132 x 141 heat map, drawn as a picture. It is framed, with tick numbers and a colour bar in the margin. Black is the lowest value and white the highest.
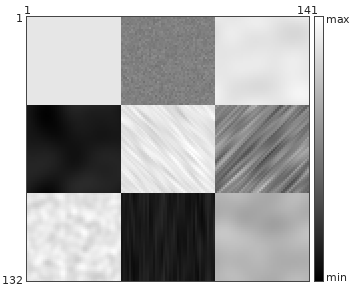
The table splits into 3 rows of 3 panels. Panel 1,1: very high, flat. Panel 1,2: middling, fine-grained, faint in contrast. Panel 1,3: very high, smooth, faint in contrast. Panel 2,1: very low, smooth, faint in contrast. Panel 2,2: very high, slanting down to the right, faint in contrast. Panel 2,3: middling, slanting up to the right. Panel 3,1: very high, blotchy, faint in contrast. Panel 3,2: very low, streaked downward, faint in contrast. Panel 3,3: high, smooth, faint in contrast.
